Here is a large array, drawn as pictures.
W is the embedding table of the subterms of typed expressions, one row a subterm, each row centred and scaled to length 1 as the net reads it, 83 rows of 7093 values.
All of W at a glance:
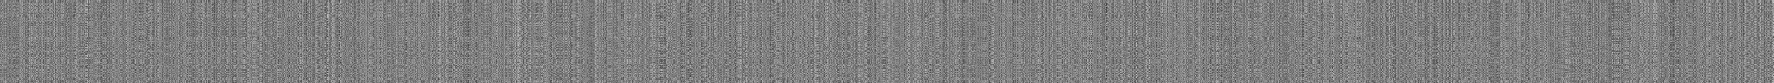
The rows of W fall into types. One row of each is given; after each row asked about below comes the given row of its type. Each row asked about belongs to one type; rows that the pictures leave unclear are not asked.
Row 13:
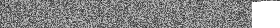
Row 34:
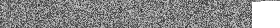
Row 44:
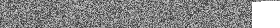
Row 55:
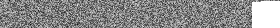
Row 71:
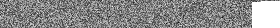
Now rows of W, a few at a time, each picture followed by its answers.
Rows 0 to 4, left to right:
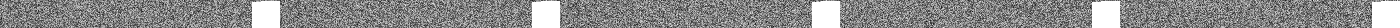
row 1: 13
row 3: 71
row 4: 34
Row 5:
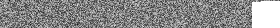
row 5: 55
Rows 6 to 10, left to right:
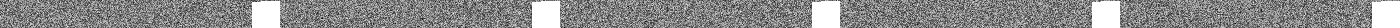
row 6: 71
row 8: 34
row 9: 55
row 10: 34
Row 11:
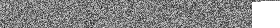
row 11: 71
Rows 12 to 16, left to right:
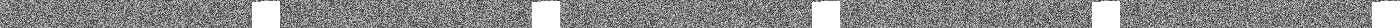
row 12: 55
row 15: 55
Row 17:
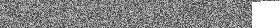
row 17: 71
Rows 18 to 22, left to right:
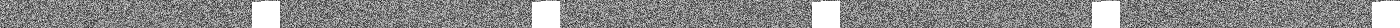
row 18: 34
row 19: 34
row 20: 71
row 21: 34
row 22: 55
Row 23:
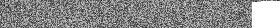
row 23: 13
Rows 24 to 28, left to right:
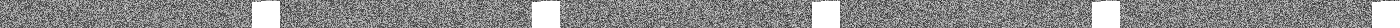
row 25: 13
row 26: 34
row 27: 34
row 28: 71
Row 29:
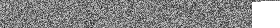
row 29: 71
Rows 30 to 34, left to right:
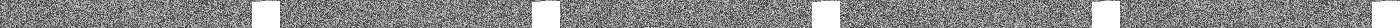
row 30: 34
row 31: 34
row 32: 44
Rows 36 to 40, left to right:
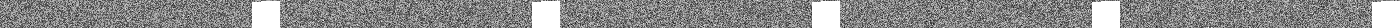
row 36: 34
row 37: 44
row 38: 71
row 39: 71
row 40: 44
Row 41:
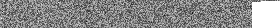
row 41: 71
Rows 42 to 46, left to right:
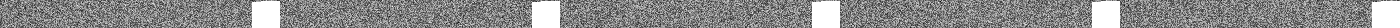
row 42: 13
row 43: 71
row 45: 34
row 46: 13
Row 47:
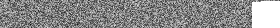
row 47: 55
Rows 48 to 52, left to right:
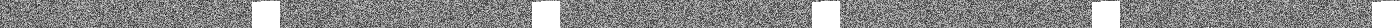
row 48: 13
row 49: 44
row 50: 55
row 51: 71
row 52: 44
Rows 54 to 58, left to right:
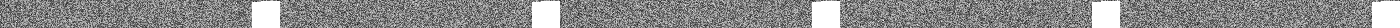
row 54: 13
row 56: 13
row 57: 44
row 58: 55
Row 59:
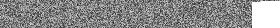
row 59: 71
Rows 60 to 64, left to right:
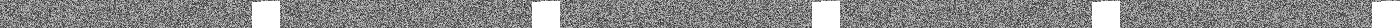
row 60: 44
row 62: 44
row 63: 44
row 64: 34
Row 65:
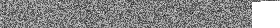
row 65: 71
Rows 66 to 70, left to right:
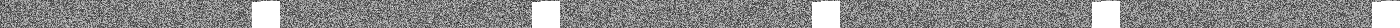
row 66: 13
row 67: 71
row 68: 44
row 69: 34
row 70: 34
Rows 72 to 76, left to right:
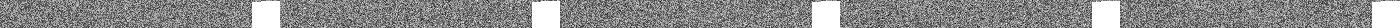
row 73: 55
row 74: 34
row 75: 44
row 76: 34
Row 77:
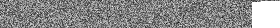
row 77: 71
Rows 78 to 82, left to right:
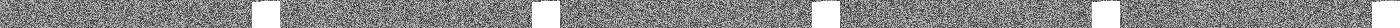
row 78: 55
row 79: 55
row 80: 13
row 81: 13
